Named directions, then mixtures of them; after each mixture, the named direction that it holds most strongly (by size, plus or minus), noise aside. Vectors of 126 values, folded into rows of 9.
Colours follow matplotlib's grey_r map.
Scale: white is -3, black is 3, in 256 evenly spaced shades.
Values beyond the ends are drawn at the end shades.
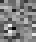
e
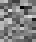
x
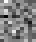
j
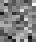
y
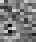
e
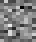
e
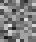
e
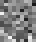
y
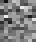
x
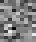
e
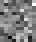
y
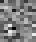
e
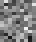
y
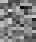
x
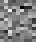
x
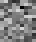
x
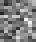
j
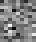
e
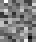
y
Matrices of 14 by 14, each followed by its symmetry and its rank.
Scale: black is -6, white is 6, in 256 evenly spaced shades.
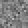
antisymmetric, full rank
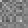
symmetric, rank three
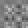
symmetric, rank two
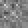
symmetric, rank three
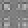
symmetric, rank two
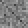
symmetric, full rank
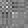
symmetric, rank two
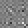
symmetric, rank three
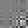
symmetric, rank one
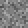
antisymmetric, full rank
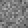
symmetric, full rank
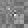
symmetric, rank three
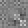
symmetric, rank three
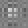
symmetric, rank one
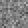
antisymmetric, full rank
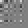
symmetric, rank one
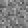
antisymmetric, full rank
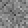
symmetric, full rank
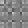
symmetric, rank two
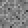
symmetric, full rank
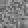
antisymmetric, full rank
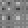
symmetric, rank two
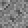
symmetric, full rank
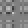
symmetric, rank one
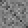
symmetric, full rank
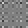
symmetric, rank one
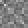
symmetric, rank three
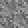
antisymmetric, full rank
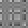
symmetric, rank one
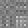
symmetric, rank two
